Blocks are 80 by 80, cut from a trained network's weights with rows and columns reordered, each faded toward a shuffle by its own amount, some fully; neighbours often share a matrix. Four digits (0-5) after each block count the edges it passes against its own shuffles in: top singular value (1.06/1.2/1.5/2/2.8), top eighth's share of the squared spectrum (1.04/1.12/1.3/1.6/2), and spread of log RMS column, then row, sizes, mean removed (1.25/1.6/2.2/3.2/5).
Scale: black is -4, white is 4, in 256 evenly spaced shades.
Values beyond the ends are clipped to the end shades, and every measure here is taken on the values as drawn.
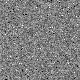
0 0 0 0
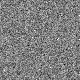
0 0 0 0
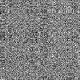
4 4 1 2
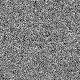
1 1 0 0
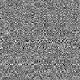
4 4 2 3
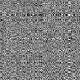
4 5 2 3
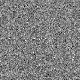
3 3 1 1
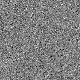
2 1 0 0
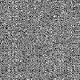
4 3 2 2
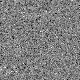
1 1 0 0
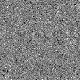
3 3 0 1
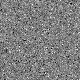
2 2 0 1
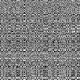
5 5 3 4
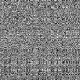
4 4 2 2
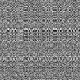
5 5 2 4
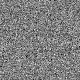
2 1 0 0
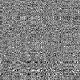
4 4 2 3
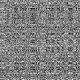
4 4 2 3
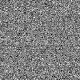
3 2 0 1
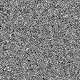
0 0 0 0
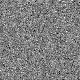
1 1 0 0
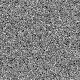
1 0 0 0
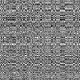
5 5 2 4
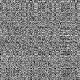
4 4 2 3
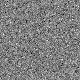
0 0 0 0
